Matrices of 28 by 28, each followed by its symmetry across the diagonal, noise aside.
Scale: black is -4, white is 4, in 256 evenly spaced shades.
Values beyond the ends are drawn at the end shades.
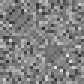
symmetric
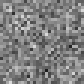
symmetric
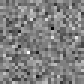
antisymmetric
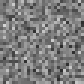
neither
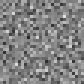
symmetric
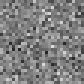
antisymmetric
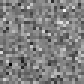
antisymmetric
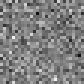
antisymmetric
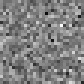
neither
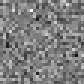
neither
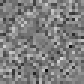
symmetric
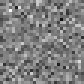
neither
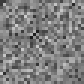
symmetric
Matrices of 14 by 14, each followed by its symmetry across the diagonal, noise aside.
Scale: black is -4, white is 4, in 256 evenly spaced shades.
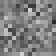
antisymmetric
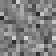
antisymmetric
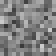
neither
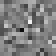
antisymmetric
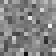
neither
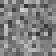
antisymmetric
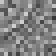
symmetric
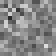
symmetric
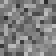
symmetric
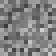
symmetric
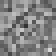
symmetric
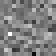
neither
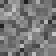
symmetric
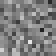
antisymmetric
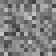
antisymmetric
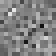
symmetric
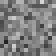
neither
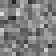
antisymmetric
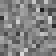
neither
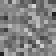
neither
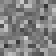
symmetric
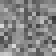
neither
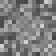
symmetric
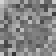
symmetric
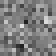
antisymmetric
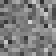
neither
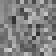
neither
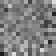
antisymmetric
